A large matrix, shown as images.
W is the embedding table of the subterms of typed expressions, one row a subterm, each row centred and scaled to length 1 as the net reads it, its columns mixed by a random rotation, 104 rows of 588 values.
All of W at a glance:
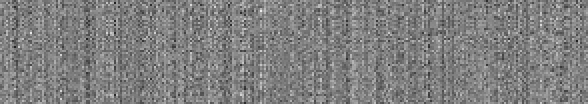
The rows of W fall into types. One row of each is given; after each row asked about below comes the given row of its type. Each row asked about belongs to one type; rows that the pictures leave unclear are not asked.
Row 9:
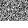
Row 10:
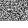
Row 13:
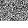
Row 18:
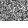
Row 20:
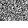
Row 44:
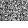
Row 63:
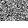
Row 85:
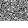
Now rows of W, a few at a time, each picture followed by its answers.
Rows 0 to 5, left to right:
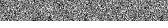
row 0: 9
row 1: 18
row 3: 20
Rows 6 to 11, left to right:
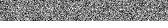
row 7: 18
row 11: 9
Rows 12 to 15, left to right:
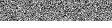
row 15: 13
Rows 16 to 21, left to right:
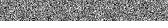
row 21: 85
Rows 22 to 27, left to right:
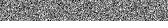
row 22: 9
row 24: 20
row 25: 85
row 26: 9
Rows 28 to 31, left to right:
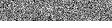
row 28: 18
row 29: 18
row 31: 85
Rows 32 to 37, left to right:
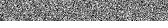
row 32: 20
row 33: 63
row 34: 63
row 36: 44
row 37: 13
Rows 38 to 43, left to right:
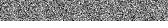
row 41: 13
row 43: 18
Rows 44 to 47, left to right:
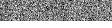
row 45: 9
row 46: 44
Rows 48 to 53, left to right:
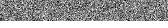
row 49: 44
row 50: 13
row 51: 9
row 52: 18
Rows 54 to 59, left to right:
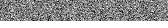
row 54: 13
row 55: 10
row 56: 44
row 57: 10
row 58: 10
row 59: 85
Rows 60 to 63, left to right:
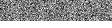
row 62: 44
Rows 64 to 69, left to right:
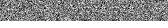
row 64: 9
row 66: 20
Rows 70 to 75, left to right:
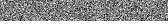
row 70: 10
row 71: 20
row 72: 85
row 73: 44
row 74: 9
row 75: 63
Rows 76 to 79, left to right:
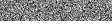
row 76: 10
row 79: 85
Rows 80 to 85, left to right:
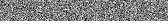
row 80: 13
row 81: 85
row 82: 10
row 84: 18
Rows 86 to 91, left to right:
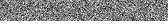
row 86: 13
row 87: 9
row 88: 85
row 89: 13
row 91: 13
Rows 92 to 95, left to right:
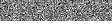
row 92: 44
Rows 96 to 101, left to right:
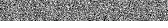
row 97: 63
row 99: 10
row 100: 63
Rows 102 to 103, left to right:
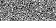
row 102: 13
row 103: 85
